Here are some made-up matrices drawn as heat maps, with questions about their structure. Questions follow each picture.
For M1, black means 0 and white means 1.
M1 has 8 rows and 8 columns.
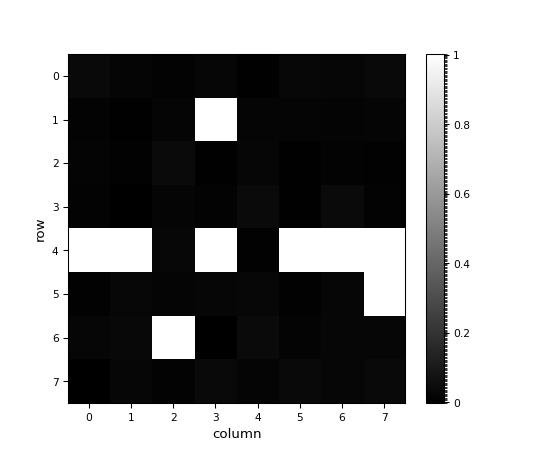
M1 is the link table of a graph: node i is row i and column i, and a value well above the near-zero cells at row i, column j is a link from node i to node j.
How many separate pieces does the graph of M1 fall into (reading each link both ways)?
1
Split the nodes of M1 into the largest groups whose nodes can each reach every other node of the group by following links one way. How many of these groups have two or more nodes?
0
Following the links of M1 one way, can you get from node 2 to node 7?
no
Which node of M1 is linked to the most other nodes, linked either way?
node 4
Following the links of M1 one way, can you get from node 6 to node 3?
no
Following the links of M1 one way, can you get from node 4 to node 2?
yes
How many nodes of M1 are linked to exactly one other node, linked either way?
2
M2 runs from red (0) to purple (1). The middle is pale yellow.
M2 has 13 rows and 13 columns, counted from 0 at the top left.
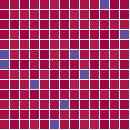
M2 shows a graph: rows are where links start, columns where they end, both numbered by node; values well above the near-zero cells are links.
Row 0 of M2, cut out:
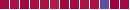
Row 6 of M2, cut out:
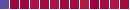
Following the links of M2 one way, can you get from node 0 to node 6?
yes
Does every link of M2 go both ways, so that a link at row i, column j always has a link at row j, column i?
no
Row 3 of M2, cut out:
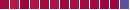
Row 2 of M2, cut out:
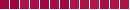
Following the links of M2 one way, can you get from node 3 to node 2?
no
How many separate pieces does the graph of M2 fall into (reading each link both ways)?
6
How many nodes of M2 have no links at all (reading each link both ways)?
5
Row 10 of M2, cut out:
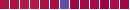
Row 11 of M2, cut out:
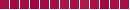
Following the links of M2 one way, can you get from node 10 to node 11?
no
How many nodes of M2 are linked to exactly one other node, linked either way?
0
